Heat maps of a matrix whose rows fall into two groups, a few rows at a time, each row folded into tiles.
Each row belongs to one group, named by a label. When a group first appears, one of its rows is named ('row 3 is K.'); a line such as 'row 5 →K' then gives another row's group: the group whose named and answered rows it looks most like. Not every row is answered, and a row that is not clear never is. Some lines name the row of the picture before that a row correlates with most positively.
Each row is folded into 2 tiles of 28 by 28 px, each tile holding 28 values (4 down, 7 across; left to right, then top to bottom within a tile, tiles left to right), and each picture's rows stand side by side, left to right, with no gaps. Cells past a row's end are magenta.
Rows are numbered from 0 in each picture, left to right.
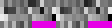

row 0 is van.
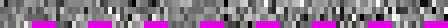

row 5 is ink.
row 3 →ink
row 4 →ink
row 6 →ink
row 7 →van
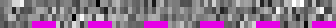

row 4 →ink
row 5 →ink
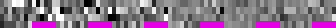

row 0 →ink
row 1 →van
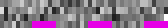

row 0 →ink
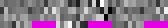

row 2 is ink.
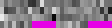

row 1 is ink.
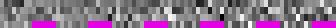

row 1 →van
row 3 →van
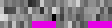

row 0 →van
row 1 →ink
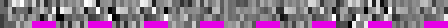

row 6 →ink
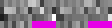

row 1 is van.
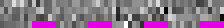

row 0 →ink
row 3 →van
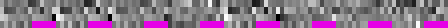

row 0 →van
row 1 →van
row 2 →van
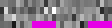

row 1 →ink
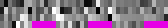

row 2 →van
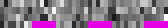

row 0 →ink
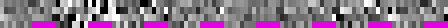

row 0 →van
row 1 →ink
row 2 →van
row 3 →ink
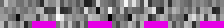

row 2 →ink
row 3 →ink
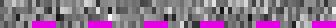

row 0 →ink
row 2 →van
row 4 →ink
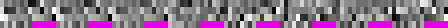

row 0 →van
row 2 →van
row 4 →ink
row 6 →ink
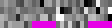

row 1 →van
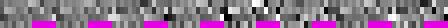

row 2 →van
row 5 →ink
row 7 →van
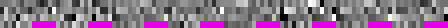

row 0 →ink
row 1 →ink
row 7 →van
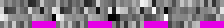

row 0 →van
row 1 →van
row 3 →ink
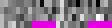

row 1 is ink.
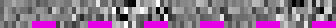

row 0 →ink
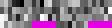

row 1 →ink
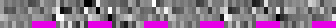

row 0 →van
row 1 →van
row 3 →van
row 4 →van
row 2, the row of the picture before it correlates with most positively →1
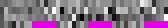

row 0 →ink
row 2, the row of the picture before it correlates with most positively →5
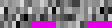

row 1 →ink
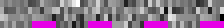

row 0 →van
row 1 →ink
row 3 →van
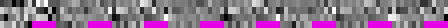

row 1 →ink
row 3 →van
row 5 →ink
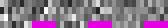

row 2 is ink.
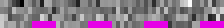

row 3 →ink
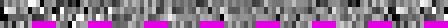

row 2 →ink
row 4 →van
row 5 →ink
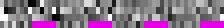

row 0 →van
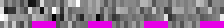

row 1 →ink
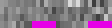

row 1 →ink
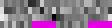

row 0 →van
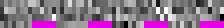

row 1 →ink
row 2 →ink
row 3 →van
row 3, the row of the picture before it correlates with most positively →0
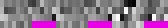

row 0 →van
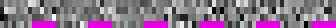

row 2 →van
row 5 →ink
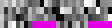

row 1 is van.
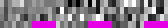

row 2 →ink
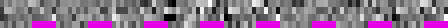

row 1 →ink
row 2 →van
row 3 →ink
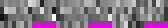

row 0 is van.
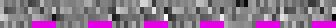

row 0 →van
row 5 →van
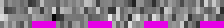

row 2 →ink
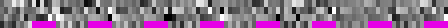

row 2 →van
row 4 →van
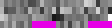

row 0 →van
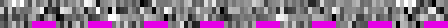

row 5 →van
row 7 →ink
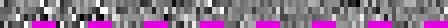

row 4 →ink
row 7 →ink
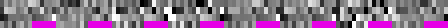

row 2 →van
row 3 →van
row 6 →ink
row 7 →van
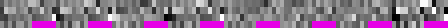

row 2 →van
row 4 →ink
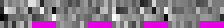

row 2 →van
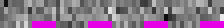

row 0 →ink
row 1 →ink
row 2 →van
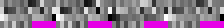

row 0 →van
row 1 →van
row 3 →van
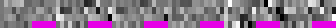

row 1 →van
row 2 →van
